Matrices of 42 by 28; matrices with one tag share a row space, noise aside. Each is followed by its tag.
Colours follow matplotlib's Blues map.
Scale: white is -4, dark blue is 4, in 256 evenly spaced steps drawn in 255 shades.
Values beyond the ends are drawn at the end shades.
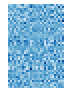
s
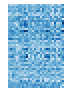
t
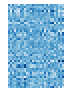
s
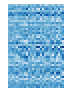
t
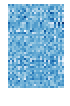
s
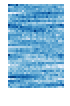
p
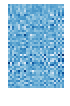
s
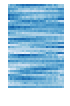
p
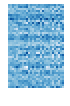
t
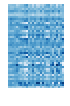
t
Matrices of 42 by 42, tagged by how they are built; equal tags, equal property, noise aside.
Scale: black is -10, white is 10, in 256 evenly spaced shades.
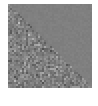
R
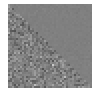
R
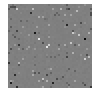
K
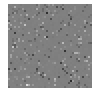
K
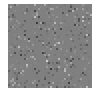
K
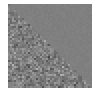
R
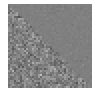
R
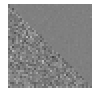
R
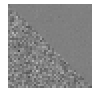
R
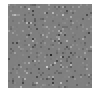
K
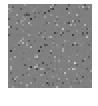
K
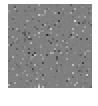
K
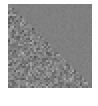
R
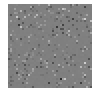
K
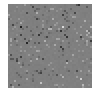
K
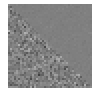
R
